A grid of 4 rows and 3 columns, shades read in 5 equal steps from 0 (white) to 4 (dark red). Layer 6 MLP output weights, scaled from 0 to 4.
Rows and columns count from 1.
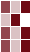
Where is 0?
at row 2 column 3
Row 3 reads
3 1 4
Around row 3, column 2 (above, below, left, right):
4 1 3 4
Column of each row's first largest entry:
3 2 3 3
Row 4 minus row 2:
2 -3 4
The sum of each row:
8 5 8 8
